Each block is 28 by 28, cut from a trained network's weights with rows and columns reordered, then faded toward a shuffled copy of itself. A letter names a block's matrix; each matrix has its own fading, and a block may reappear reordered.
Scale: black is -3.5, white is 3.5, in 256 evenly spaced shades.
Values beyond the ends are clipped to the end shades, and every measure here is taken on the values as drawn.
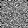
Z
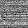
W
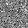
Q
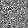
Q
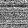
W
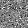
Q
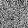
Z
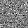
Q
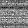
W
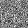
Z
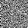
Z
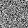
Z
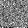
Q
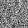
Z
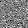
Q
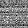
W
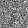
Q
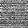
W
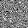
Q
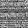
W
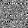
Q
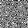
Q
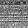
W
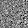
Z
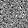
Q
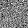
Z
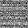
W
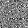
Q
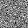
Z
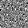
Q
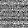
W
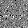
Q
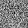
Z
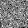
Q
